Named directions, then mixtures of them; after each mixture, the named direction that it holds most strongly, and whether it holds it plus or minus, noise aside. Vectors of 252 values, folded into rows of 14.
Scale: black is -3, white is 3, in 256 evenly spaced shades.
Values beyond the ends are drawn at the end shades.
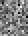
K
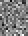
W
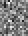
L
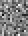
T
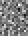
T, plus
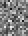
L, plus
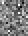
K, minus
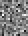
T, minus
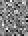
W, minus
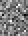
T, plus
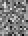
L, minus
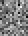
K, plus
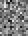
L, minus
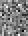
T, plus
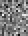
T, minus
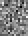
K, minus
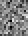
L, minus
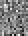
T, plus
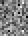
K, plus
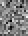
K, minus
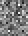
K, minus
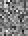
L, minus
